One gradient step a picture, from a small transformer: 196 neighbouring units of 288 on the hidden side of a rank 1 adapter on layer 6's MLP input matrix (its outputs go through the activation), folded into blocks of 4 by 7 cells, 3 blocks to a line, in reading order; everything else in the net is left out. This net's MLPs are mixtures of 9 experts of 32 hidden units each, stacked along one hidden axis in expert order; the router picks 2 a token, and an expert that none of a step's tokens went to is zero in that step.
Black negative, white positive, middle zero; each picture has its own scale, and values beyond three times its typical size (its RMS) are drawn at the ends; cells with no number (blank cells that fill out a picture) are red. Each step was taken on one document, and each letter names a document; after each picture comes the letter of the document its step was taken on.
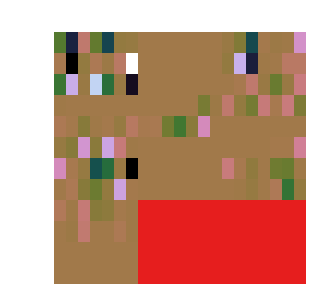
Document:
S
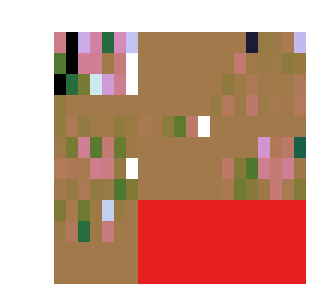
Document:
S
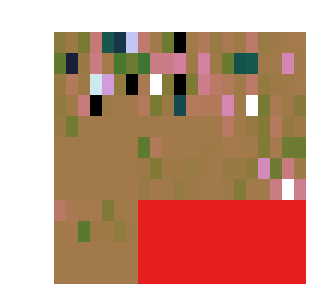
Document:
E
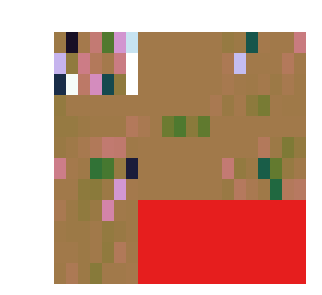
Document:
S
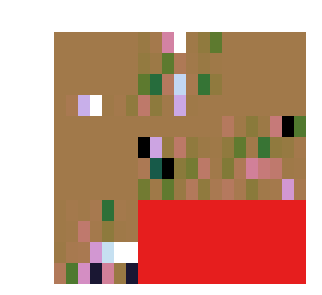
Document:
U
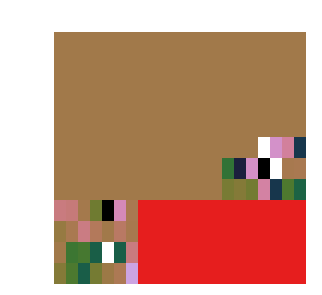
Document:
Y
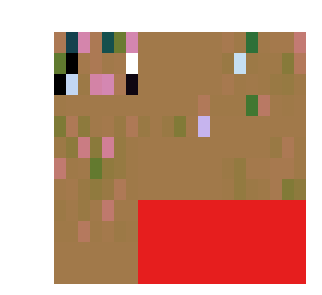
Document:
S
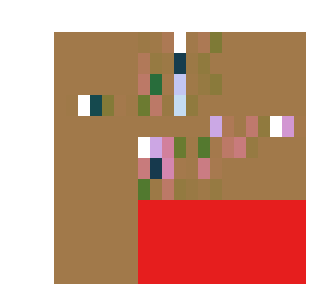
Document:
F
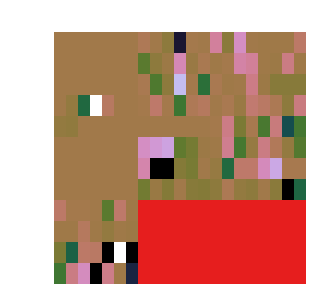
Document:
U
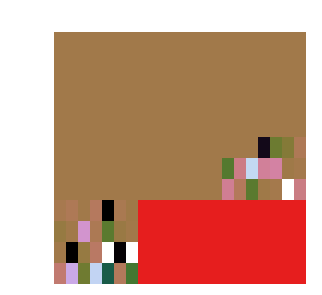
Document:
Y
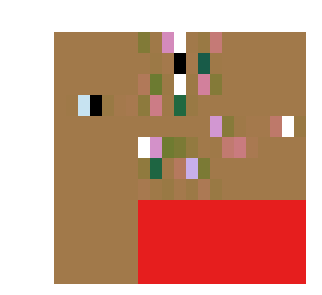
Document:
F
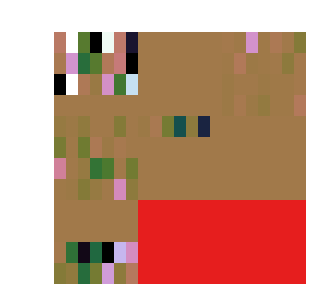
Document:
Y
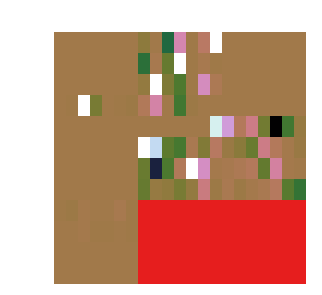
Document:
F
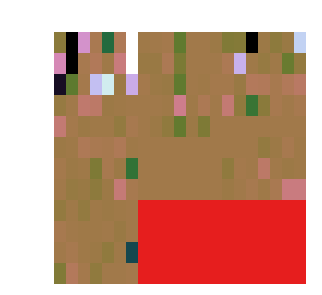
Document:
S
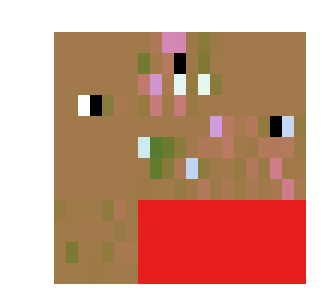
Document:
F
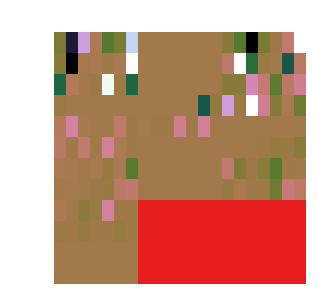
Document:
S
